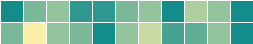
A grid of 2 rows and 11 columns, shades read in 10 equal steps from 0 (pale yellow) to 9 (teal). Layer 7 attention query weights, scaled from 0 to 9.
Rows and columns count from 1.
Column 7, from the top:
4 2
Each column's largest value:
9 5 4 8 9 5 4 9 6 4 9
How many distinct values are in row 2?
7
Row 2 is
5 0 4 5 9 4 2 7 6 4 9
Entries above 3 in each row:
10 9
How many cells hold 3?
1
